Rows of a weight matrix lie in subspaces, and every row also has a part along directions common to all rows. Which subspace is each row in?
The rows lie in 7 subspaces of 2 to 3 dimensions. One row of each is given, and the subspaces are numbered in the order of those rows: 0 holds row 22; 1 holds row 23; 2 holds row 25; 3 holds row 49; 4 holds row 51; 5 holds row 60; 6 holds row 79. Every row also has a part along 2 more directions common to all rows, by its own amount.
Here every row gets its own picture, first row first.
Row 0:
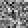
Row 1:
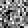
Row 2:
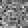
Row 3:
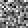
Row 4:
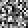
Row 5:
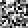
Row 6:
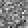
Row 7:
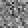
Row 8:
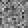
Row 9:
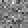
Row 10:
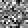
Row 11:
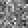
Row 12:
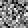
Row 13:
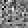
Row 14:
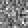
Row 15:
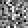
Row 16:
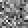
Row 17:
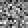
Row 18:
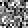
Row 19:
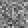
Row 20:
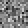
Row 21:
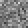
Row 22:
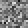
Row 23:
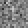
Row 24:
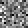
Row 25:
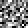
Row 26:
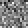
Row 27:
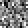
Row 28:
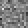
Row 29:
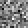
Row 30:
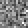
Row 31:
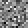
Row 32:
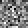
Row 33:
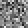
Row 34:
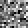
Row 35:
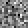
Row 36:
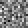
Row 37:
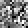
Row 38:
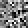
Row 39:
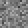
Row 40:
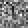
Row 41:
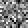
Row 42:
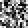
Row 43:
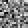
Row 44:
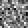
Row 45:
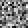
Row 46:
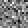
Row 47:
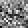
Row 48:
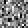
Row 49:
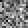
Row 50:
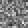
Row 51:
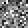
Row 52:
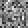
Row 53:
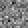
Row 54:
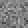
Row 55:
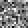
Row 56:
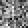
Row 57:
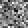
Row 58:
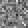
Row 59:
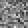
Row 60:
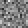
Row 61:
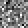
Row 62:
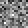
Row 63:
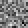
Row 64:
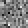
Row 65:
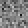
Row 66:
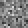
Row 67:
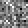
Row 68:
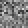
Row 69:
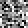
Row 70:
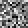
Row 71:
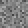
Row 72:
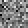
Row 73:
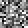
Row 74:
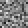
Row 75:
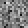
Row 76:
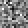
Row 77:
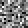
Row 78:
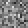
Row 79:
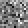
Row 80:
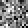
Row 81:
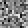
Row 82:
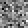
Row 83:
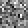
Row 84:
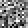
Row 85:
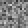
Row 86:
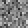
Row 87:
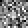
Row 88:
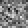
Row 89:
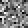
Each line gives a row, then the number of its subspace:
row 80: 5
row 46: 0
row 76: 1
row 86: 5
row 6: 1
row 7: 5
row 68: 1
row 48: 5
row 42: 3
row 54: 5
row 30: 2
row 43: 4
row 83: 6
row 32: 0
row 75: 5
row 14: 2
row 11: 3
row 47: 3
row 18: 3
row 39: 4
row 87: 1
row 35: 6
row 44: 6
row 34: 1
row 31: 0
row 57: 6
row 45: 4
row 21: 1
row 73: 4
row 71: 4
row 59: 6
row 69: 6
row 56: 5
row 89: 4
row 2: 5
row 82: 6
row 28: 6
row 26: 3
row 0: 0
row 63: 2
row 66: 5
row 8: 4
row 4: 2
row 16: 3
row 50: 2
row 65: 6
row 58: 2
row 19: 6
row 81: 3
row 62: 4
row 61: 5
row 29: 1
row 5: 0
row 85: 2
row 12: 6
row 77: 4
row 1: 5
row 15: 1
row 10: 0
